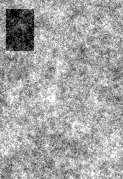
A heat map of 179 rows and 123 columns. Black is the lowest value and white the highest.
In the top left lies a patch that is lower than the rest. The field is mottled with small blotches. The ninth with the lowest average is the top left. The values are skewed, with a long tail toward low values.
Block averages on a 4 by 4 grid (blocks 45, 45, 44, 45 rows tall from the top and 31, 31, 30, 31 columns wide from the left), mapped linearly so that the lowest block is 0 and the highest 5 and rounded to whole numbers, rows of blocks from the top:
0444 / 3544 / 5554 / 4345
